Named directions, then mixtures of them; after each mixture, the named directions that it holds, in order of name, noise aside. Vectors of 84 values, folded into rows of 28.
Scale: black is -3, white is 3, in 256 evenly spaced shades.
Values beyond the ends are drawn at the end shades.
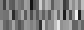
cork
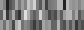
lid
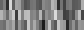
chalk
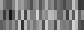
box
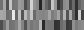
chalk, cork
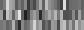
lid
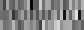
cork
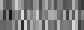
box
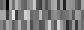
chalk, lid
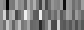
chalk, lid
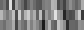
chalk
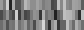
chalk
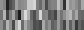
lid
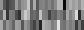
cork, lid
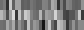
chalk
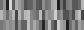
chalk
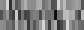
chalk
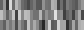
chalk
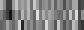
box, lid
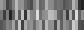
box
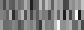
cork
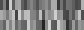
chalk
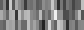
chalk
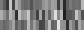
chalk, cork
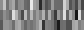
cork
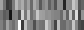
box, lid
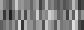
box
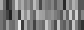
box, lid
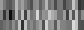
box
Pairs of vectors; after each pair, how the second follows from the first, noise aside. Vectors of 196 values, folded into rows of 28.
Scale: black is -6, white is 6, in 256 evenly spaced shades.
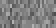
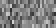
scaled up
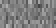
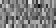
scaled up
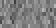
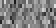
scaled up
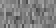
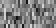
scaled up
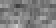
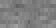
shrunk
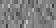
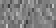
negated
